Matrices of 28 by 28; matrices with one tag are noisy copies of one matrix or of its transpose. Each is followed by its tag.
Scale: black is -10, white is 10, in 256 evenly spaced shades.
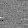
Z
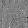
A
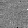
A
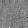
A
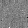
A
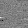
Z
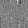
Z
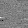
Z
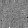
A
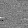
Z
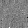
A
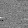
Z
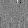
Z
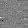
Z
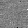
A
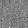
A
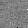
A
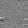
Z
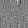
Z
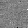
A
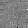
A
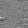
Z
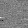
Z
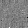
A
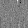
Z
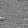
Z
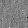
A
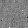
A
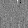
Z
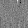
Z
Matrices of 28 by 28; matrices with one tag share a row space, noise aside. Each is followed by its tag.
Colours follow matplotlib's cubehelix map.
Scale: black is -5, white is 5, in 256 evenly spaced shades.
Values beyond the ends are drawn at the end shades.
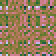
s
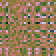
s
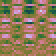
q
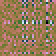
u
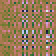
u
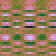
q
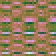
q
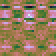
q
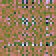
u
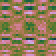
q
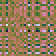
s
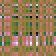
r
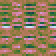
q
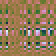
s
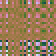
s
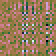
u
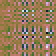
u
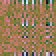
u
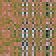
u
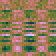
q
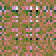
r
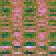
q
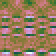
q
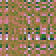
s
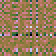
r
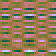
q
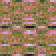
q
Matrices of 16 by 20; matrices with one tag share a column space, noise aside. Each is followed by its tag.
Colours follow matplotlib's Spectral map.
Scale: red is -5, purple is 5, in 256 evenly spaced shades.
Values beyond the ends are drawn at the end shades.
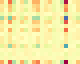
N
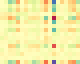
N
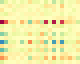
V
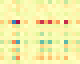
V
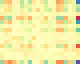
N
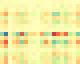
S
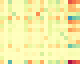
N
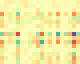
S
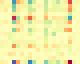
N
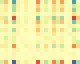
N
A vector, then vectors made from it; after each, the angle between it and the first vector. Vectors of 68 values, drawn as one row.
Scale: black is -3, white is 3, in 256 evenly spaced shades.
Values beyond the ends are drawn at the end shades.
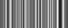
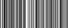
orthogonal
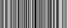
partly opposed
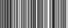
orthogonal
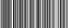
orthogonal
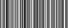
orthogonal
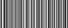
orthogonal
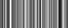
nearly parallel
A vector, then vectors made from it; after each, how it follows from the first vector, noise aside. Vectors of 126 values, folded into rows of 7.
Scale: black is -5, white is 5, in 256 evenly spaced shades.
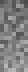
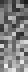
scaled up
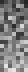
scaled up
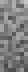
negated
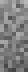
negated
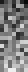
scaled up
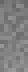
shrunk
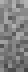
negated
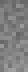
shrunk
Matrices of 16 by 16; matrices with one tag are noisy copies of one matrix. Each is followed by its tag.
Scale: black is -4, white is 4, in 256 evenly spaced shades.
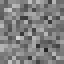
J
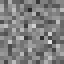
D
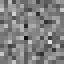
D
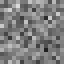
J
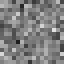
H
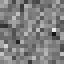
H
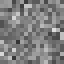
H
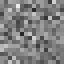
J
